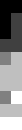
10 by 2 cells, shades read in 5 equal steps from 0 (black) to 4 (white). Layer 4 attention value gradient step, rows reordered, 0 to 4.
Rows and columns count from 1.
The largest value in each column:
4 4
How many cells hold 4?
3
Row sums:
0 1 1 2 5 6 6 6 6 8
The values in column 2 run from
0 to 4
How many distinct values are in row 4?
1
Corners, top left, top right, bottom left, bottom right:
0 0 4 4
